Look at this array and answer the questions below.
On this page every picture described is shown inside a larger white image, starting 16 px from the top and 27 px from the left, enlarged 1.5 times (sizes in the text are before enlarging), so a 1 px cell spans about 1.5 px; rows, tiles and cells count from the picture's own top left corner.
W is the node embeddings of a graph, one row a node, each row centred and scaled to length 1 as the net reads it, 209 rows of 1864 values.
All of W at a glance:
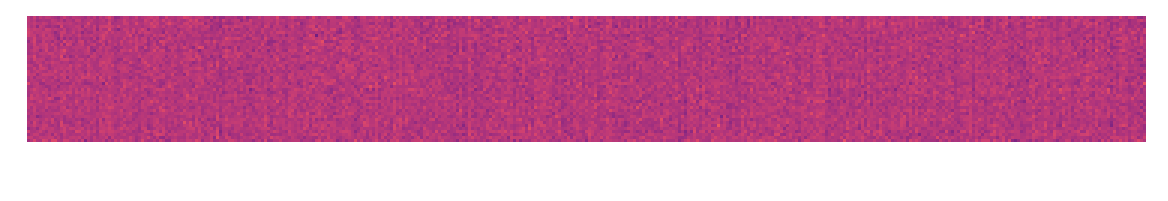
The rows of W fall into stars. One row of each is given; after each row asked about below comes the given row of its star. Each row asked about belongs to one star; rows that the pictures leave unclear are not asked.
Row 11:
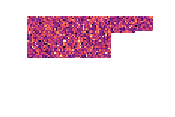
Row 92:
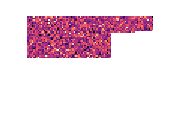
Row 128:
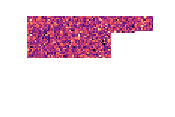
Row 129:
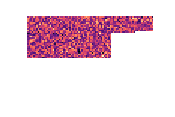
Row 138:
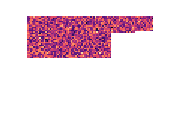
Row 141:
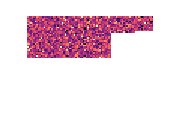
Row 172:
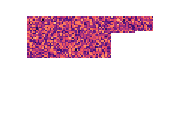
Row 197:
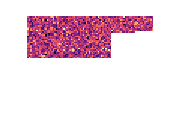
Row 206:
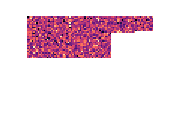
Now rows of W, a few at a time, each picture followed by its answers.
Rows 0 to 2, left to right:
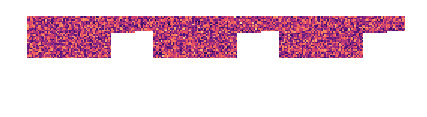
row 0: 138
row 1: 141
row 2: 129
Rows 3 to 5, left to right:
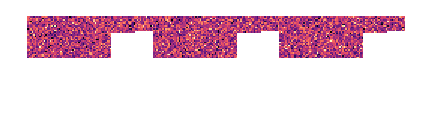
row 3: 197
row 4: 197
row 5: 11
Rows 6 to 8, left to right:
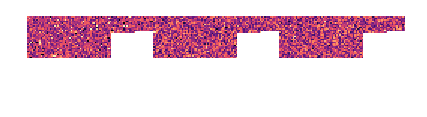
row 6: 141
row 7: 11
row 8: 206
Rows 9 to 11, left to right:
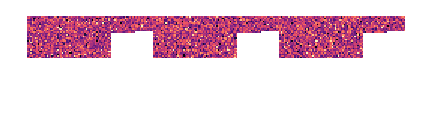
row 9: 129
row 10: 129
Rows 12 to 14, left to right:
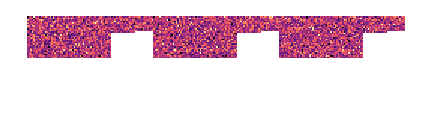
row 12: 197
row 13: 197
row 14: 129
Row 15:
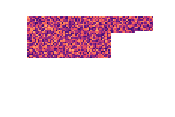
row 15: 11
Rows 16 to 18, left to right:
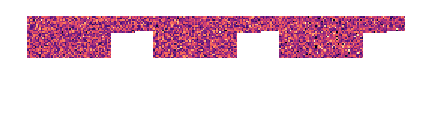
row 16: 129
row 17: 141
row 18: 11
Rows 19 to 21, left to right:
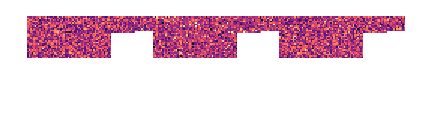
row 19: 172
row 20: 206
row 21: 172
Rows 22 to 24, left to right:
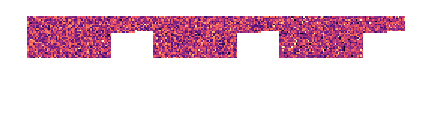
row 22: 92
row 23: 138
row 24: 197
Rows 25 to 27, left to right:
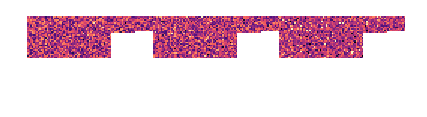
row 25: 141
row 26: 138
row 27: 138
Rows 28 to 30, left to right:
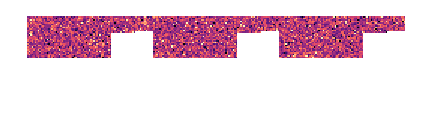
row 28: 128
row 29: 138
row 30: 141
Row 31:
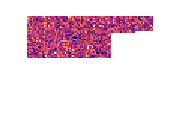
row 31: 11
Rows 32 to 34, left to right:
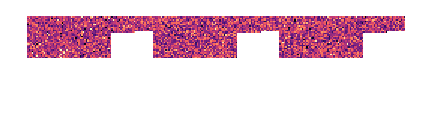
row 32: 141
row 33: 128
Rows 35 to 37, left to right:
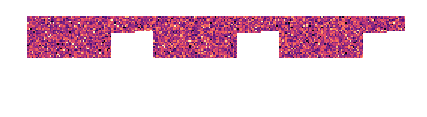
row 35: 138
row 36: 11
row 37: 206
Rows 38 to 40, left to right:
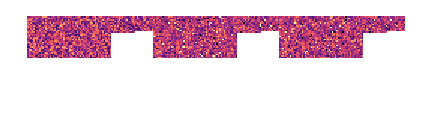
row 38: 172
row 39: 172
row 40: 172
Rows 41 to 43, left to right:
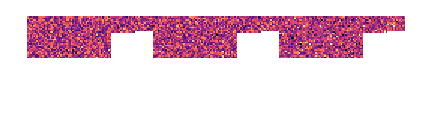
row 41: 128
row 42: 128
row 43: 128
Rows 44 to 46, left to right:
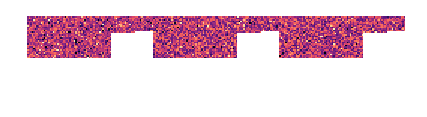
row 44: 92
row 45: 172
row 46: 141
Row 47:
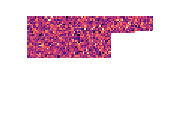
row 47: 92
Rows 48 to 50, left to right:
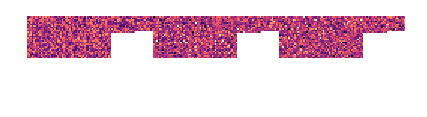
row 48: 206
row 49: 206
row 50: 197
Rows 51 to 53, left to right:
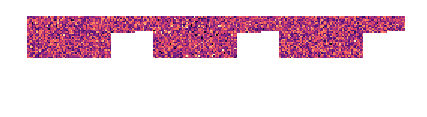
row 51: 197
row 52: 11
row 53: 129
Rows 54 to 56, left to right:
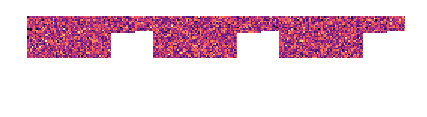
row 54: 197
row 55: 11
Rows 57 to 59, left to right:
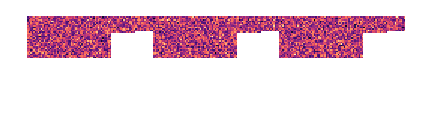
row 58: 128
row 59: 128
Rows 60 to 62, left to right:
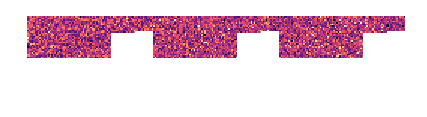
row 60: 138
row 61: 92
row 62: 11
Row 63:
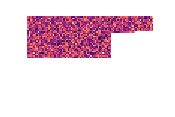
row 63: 138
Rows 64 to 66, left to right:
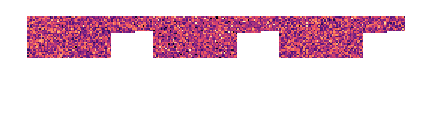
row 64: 141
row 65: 206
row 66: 11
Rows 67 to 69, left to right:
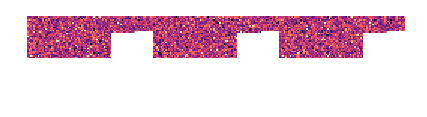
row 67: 172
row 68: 141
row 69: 172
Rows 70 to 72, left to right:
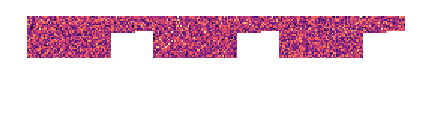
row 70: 197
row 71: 197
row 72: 138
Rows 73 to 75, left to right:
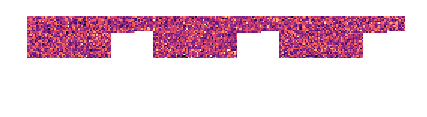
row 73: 206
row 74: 129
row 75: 197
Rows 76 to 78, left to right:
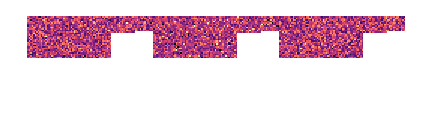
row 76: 141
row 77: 128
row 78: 92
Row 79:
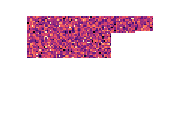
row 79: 138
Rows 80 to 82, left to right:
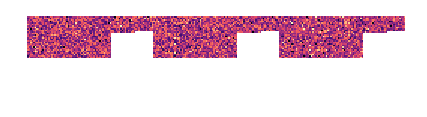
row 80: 92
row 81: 141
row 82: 129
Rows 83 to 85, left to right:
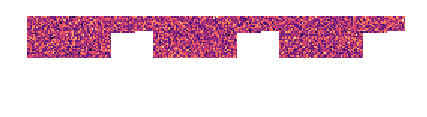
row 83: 197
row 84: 141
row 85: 197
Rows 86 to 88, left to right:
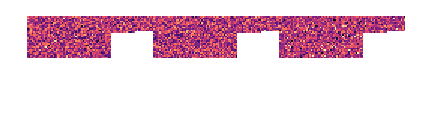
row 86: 11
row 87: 129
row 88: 11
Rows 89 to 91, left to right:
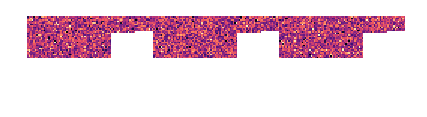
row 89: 206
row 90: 92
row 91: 129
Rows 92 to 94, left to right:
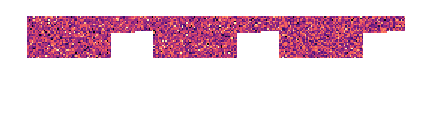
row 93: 11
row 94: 138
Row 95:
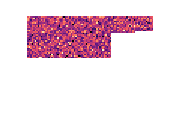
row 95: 129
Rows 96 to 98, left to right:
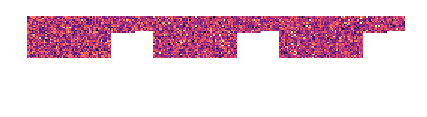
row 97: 206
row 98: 141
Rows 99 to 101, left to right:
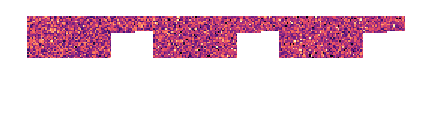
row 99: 197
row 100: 197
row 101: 129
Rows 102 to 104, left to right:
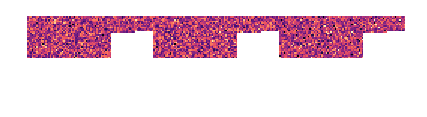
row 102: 129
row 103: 128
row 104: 92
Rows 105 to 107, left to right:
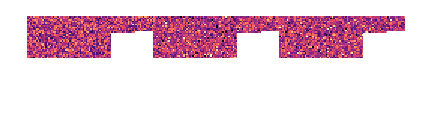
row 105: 92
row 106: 129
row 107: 172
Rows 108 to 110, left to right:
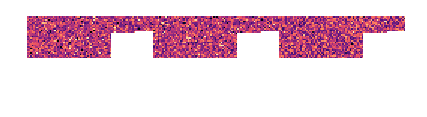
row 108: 172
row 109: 206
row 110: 138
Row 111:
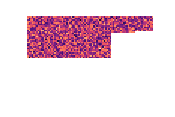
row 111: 138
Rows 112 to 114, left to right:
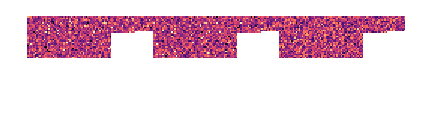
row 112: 138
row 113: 138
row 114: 92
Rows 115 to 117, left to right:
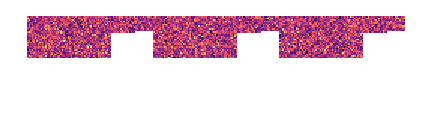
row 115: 11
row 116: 11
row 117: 197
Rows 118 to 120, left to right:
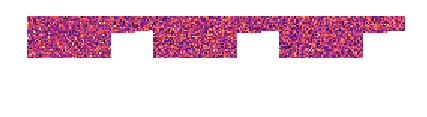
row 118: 138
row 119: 11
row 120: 92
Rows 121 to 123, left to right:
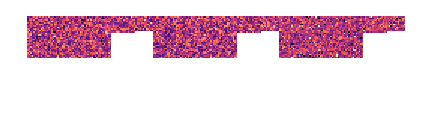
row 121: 206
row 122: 128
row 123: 129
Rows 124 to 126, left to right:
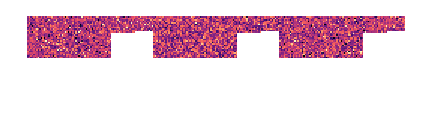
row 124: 92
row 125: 206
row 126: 129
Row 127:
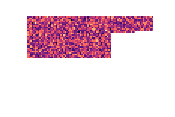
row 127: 206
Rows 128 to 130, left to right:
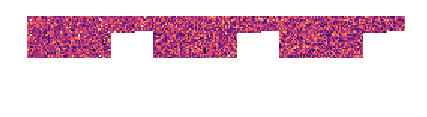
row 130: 172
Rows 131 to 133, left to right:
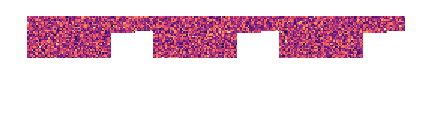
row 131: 92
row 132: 138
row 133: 128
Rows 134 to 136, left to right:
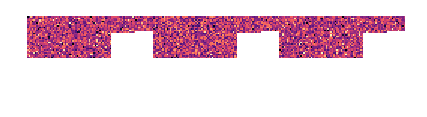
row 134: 206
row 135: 197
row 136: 128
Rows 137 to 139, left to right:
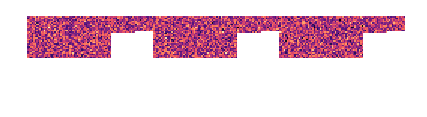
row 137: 172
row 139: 141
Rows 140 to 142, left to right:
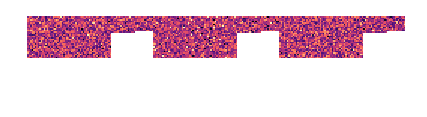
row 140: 129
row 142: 141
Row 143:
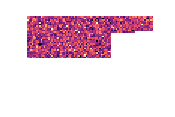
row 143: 129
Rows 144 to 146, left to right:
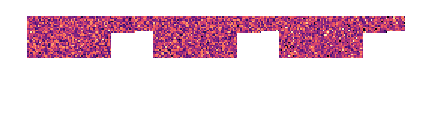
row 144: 172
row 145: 138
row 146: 141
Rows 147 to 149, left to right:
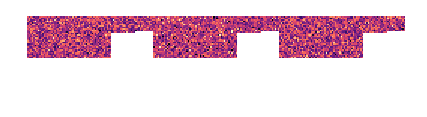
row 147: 11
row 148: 206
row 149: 92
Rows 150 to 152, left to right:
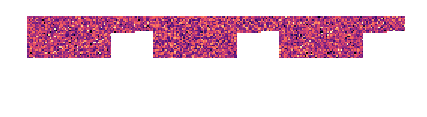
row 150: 172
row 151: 138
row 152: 92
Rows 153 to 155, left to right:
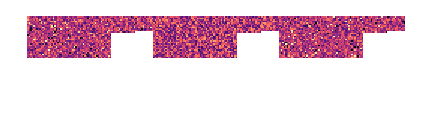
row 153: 197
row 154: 128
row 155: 141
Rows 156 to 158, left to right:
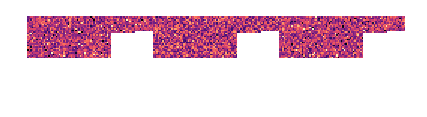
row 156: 128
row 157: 11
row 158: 129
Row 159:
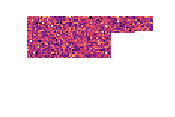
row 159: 206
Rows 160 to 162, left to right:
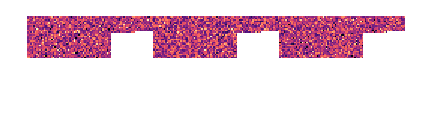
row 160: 92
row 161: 128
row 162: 128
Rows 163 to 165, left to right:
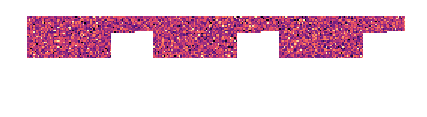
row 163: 172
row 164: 141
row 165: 197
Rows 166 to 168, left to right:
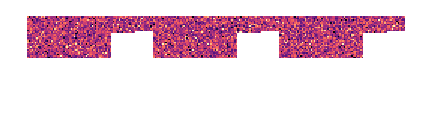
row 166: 11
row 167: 141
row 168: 128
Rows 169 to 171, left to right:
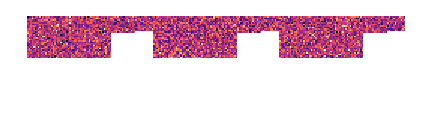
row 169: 206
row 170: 138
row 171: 11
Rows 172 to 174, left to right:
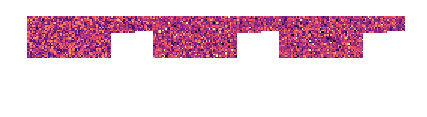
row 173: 138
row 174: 92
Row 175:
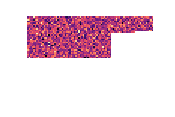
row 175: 92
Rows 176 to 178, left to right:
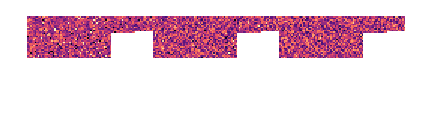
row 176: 172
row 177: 11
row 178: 197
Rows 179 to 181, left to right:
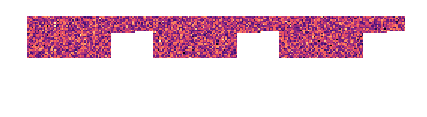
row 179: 172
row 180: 172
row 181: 206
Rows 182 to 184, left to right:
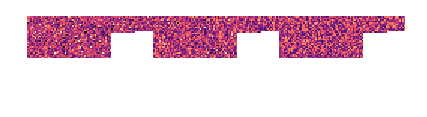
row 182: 11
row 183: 172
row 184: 197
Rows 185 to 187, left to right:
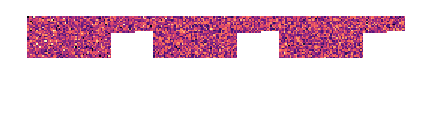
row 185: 197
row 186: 197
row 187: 138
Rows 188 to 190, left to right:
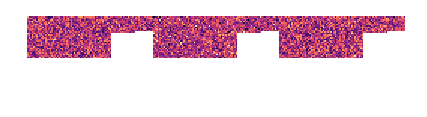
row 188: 141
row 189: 206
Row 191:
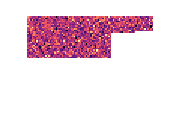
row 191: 11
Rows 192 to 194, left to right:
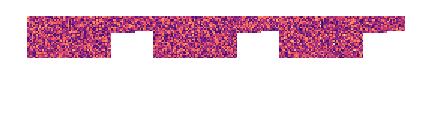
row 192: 141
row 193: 92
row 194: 141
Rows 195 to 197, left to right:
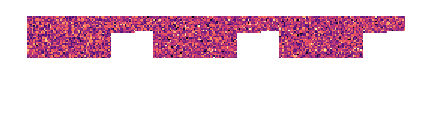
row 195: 92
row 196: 92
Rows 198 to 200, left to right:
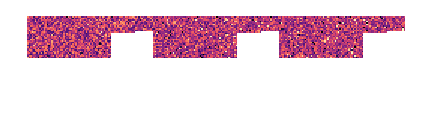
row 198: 11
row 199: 128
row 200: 138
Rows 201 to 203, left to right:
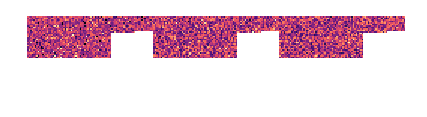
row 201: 141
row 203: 128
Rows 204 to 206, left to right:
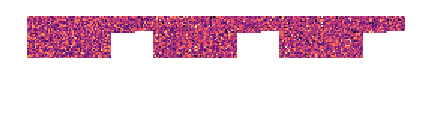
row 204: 138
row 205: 206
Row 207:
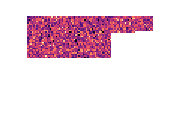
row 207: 92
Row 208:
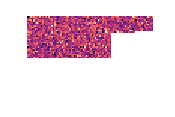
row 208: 206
